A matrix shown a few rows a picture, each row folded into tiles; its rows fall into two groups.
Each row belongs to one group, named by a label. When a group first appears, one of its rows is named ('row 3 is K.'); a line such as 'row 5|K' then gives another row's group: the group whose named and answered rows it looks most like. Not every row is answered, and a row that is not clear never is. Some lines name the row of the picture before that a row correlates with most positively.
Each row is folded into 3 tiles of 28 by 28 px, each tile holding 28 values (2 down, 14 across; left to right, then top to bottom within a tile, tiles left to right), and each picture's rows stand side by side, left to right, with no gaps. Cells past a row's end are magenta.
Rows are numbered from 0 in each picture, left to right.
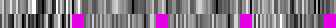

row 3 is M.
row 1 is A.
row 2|A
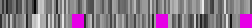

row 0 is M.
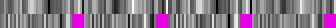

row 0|A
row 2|A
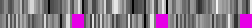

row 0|A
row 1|A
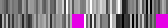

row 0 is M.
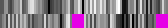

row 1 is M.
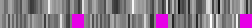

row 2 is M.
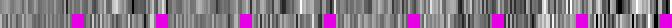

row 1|A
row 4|M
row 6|M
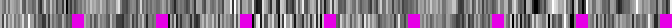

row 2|M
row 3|M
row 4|M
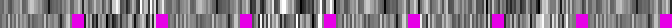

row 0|A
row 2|A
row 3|A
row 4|A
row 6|M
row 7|A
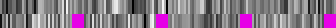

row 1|A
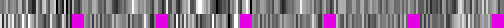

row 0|M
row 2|A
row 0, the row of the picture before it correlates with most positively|3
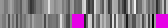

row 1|M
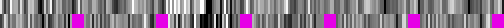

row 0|M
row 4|A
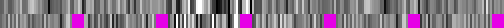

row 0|A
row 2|A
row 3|M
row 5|M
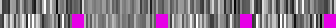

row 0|M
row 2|M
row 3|M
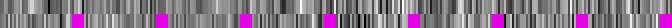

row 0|A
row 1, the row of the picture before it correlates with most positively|2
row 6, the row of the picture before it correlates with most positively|3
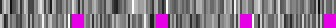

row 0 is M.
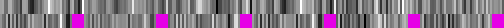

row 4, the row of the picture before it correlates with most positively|2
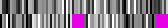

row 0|M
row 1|M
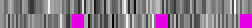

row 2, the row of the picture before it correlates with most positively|0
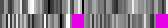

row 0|A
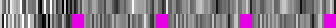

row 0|M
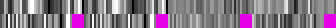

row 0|A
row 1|A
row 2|M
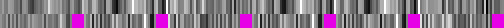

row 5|M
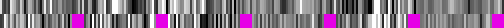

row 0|M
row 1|A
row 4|M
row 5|A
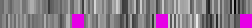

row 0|A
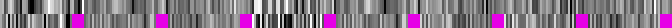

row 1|A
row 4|A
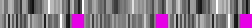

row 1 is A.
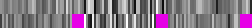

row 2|A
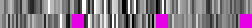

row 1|M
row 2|M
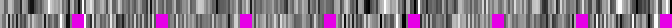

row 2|A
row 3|M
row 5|M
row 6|M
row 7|A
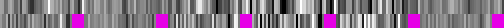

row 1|M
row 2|A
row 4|M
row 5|A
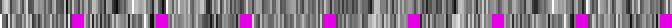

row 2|M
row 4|M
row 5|M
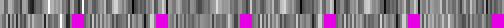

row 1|A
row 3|A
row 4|A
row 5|M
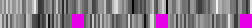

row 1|A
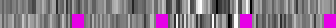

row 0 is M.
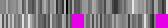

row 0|M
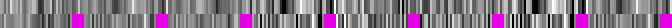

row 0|M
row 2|A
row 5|M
